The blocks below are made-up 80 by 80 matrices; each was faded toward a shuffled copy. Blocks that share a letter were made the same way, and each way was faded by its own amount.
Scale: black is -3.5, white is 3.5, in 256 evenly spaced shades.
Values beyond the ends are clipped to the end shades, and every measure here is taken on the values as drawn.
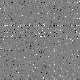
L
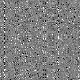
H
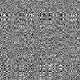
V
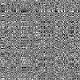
V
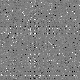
L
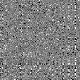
H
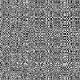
V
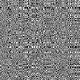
V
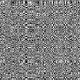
V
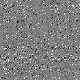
L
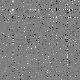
L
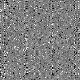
H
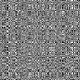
V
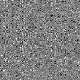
H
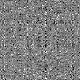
H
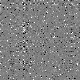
L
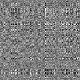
V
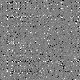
L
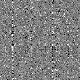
H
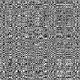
V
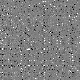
L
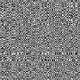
V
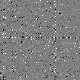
L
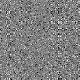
H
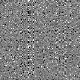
H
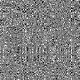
H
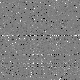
L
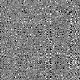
H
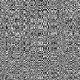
V
